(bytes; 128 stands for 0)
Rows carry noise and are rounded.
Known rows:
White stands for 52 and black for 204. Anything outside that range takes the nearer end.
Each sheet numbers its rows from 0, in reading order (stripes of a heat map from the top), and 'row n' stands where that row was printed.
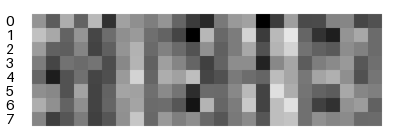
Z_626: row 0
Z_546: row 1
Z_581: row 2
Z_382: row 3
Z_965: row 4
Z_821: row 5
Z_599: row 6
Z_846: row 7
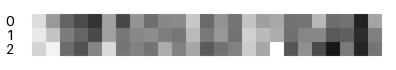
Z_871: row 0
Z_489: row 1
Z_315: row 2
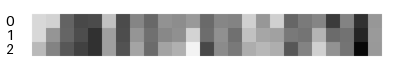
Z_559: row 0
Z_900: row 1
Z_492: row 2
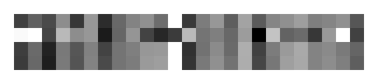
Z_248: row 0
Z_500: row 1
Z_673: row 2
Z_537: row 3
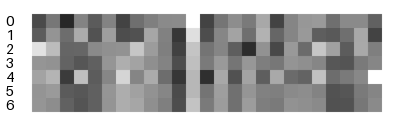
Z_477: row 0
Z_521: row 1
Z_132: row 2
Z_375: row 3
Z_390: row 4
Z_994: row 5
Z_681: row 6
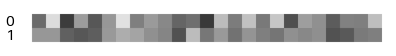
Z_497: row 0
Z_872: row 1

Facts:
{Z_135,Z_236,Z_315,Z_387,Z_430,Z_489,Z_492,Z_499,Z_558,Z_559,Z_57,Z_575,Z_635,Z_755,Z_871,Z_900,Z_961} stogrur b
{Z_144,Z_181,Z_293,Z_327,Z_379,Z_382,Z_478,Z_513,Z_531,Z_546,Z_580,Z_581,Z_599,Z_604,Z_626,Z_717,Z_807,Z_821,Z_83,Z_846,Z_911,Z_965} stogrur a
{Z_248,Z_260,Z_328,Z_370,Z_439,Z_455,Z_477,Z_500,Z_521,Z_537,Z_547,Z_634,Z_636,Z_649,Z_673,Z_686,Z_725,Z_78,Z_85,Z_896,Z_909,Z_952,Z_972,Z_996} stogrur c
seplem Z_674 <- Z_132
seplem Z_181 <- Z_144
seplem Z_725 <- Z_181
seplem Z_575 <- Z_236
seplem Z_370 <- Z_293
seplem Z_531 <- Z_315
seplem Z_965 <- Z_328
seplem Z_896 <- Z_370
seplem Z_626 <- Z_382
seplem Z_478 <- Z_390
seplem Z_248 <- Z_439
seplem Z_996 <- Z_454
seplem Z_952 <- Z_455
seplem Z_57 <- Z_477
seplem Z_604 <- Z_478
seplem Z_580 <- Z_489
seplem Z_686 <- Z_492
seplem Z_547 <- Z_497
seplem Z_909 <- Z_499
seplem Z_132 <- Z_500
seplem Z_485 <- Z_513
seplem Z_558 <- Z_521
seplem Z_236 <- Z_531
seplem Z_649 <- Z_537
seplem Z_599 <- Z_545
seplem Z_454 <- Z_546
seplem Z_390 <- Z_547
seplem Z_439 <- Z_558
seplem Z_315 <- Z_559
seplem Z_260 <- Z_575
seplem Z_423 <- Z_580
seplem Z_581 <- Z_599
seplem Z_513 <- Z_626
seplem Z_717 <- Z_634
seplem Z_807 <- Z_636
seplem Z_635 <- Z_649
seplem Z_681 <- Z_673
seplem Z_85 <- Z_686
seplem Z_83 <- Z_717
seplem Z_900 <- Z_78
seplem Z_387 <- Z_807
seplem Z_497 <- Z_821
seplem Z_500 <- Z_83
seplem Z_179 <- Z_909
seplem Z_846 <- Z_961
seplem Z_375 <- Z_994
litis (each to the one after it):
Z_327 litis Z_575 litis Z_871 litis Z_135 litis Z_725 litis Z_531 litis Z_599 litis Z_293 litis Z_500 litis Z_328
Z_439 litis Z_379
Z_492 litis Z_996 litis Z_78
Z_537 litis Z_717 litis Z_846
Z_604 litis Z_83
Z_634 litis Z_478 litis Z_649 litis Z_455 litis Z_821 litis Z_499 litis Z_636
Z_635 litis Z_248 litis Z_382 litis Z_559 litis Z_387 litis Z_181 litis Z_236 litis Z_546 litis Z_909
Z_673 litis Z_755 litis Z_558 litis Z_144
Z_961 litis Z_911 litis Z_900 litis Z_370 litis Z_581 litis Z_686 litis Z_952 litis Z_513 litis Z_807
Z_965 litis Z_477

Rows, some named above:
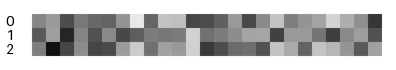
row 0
Z_717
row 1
Z_370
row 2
Z_604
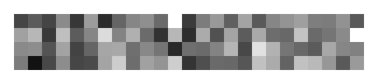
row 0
Z_248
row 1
Z_390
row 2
Z_821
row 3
Z_604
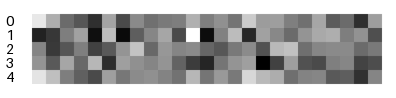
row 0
Z_135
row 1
Z_439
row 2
Z_846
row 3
Z_626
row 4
Z_489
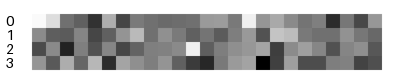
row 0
Z_499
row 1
Z_144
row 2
Z_649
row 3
Z_626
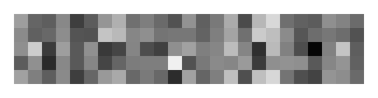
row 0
Z_581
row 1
Z_580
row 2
Z_952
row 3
Z_78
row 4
Z_181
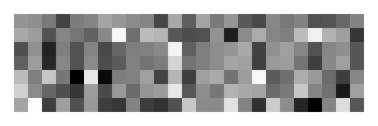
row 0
Z_485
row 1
Z_83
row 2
Z_649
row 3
Z_370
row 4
Z_558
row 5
Z_755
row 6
Z_909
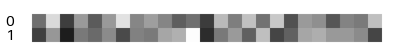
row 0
Z_497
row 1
Z_634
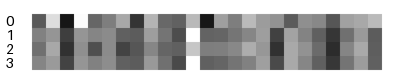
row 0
Z_547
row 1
Z_260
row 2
Z_725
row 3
Z_260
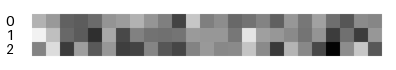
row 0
Z_674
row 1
Z_387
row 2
Z_636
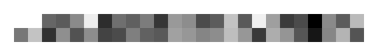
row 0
Z_236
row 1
Z_686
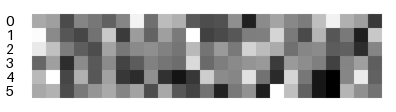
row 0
Z_83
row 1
Z_575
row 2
Z_489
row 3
Z_455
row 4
Z_328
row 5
Z_531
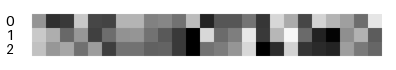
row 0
Z_478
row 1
Z_807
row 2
Z_513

